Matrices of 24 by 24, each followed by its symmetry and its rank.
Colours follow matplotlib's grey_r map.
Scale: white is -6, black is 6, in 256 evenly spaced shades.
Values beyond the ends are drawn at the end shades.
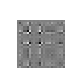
symmetric, rank two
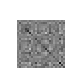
symmetric, rank five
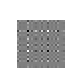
symmetric, rank one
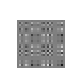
symmetric, rank one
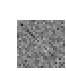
symmetric, full rank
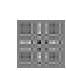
symmetric, rank one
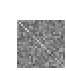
symmetric, full rank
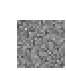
symmetric, full rank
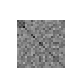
symmetric, rank five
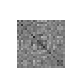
symmetric, rank five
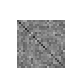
symmetric, full rank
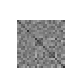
symmetric, rank five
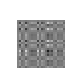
symmetric, rank one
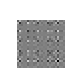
symmetric, rank two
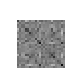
symmetric, rank five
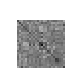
symmetric, rank five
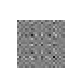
symmetric, rank two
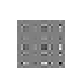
symmetric, rank one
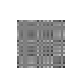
symmetric, rank one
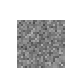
symmetric, full rank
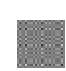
symmetric, rank one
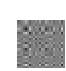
symmetric, rank two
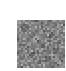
symmetric, full rank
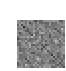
symmetric, full rank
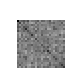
symmetric, rank five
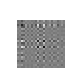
symmetric, rank two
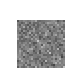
symmetric, full rank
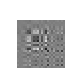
symmetric, rank two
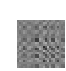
symmetric, rank two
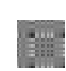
symmetric, rank one
